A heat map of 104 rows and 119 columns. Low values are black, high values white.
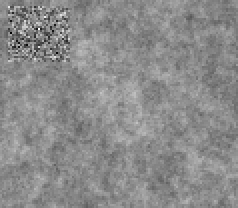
Stripes: none. Roughest part: top left. Ninth with the highest average: centre. Odd patch: rougher, in the top left. Slope: none.
